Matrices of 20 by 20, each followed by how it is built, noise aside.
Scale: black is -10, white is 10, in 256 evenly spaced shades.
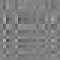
low rank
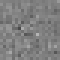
low rank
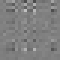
low rank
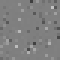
sparse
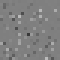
sparse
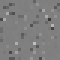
sparse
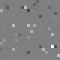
sparse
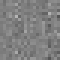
low rank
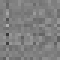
low rank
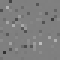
sparse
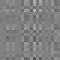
low rank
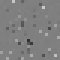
sparse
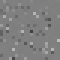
sparse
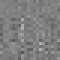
low rank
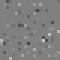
sparse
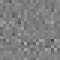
low rank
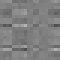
low rank
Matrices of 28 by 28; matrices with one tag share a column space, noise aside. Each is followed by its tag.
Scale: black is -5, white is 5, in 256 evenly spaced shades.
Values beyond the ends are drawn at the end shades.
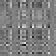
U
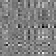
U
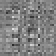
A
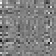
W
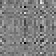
W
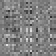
A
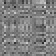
W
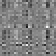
U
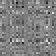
W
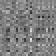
A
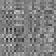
A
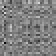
W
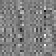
A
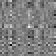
U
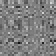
W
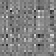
A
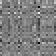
W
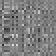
A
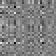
W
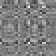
W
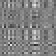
U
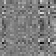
W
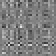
U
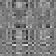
U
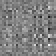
A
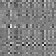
U
